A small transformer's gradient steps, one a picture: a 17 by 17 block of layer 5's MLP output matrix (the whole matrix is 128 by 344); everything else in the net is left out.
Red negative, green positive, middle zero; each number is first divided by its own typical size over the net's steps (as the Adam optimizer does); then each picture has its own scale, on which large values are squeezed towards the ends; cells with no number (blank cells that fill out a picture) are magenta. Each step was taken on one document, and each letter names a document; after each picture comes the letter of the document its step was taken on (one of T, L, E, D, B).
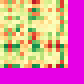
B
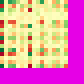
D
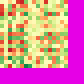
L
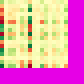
D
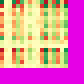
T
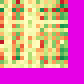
T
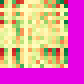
T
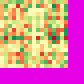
L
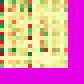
D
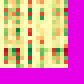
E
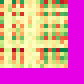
T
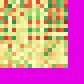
L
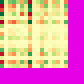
D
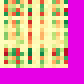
E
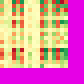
T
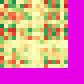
L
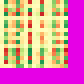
E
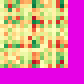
B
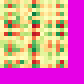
B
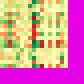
B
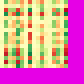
E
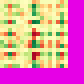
B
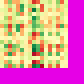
B
